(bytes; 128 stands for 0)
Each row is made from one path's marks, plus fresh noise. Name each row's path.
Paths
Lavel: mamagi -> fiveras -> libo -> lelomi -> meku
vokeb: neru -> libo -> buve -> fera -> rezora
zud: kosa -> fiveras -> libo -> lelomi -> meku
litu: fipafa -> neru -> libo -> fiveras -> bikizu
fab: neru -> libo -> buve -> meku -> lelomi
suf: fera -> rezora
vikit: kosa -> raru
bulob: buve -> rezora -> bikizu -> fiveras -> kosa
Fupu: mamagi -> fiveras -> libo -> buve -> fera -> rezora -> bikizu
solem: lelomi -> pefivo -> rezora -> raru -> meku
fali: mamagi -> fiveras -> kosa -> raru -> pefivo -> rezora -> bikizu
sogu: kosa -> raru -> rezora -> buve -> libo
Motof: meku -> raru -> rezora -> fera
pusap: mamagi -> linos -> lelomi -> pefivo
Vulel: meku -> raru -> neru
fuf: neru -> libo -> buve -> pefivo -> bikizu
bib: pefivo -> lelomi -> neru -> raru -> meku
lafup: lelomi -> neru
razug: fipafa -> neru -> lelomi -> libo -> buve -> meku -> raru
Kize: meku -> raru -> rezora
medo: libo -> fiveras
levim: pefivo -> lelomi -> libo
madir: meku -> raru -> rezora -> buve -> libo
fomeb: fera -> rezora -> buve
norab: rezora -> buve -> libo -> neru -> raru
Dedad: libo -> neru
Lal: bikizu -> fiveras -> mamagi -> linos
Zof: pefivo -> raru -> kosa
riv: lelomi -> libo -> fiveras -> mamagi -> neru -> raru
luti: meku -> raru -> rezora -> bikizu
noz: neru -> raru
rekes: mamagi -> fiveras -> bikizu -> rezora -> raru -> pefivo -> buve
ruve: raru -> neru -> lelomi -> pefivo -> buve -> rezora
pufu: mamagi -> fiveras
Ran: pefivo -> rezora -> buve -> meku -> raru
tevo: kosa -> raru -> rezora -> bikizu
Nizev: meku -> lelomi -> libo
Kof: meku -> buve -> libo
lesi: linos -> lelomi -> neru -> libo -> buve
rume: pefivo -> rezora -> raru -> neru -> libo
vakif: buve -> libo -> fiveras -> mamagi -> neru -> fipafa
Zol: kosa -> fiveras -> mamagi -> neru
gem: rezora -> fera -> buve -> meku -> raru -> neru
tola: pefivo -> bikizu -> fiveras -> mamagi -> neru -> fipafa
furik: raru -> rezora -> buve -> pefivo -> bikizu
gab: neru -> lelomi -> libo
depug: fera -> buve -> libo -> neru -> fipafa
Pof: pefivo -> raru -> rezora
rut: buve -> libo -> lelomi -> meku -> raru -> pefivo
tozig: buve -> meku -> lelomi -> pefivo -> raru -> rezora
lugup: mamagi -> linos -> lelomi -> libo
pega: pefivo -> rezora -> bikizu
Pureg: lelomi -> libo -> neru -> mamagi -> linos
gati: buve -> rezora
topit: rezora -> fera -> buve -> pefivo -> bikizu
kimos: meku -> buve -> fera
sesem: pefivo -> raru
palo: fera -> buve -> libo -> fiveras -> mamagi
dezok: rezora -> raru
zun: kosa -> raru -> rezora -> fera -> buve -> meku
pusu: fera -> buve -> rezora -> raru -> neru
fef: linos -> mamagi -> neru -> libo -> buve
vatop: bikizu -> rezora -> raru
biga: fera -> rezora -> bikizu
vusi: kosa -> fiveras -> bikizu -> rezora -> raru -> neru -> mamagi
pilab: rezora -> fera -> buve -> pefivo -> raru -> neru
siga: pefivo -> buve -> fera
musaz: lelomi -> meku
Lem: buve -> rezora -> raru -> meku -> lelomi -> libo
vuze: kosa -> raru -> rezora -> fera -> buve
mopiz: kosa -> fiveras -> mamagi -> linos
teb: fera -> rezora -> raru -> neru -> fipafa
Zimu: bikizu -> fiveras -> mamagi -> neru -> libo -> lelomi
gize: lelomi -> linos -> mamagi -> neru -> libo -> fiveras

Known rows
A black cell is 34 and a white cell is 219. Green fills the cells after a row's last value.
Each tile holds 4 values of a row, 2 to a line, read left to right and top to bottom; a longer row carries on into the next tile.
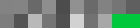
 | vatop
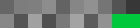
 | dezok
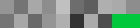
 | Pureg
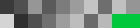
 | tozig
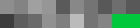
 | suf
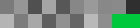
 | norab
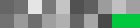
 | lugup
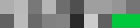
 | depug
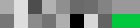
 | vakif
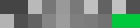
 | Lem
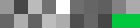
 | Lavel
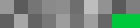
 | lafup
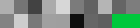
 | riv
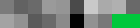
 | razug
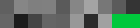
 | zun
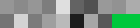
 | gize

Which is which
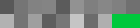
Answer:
Pof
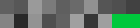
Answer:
Kize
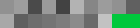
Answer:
pilab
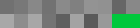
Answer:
sesem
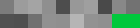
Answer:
fomeb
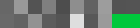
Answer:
tevo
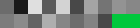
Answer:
Nizev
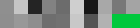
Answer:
fali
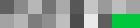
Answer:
lesi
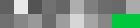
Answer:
bulob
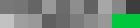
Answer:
rume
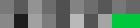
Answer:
luti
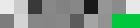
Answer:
tola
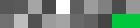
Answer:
zud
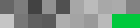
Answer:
ruve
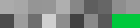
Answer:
palo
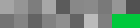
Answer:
vokeb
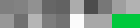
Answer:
pega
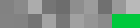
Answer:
siga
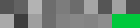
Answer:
madir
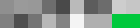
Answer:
topit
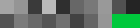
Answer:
teb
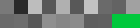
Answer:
musaz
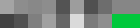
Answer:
biga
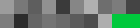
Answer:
gem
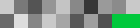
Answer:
Zimu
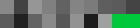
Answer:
Motof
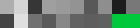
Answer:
Zol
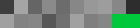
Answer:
sogu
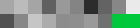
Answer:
Lal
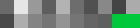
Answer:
mopiz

